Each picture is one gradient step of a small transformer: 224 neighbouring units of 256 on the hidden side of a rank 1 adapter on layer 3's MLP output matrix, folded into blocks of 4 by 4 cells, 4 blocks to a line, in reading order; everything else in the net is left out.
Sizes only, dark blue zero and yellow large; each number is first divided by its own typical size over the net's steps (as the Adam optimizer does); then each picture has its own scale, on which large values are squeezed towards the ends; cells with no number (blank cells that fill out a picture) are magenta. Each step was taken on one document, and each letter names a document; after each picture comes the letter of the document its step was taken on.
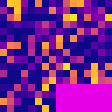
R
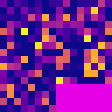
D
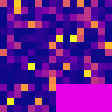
R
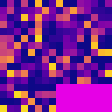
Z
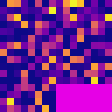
R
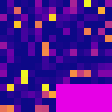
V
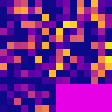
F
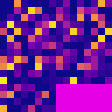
D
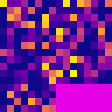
R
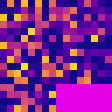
Z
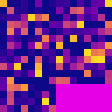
D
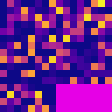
F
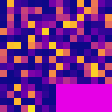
F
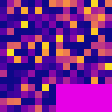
F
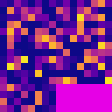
D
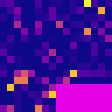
V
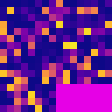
Z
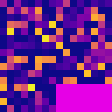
D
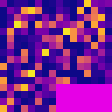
D
